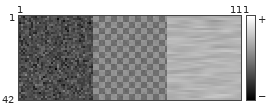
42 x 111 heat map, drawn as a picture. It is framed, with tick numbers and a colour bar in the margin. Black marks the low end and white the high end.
The table splits into one row of 3 panels. Panel 1,1: low, fine-grained. Panel 1,2: middling, checkered. Panel 1,3: high, streaked across, faint in contrast.
